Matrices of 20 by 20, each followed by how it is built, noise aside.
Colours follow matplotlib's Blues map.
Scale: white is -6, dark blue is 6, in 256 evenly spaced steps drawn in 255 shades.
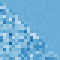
lower triangular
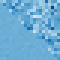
upper triangular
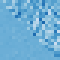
upper triangular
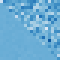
upper triangular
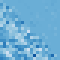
lower triangular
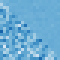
lower triangular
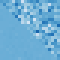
upper triangular
